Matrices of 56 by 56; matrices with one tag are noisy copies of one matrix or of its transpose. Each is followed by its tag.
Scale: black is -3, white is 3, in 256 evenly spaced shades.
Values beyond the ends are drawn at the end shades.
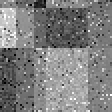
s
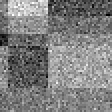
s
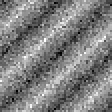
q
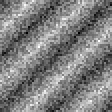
q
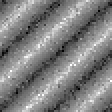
q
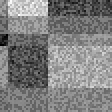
s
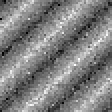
q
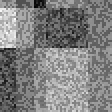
s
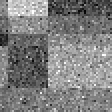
s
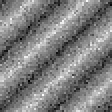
q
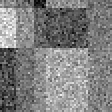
s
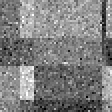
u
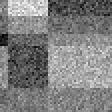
s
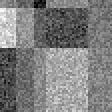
s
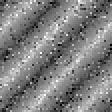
q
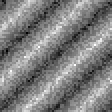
q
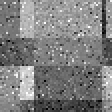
u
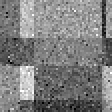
u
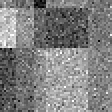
s
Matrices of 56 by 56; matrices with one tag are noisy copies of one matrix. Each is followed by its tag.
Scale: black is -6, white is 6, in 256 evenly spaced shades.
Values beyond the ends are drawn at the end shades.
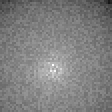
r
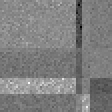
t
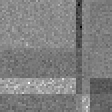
t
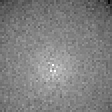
r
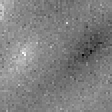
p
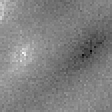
p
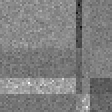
t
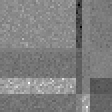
t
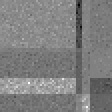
t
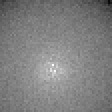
r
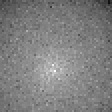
r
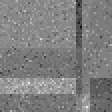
t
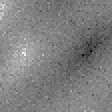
p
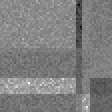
t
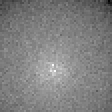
r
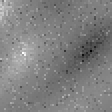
p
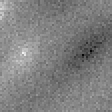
p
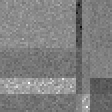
t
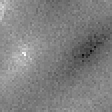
p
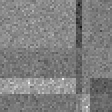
t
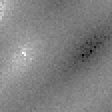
p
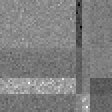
t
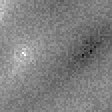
p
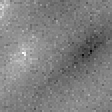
p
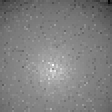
r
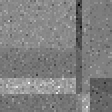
t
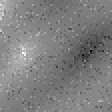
p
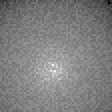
r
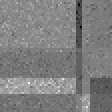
t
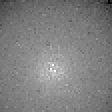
r
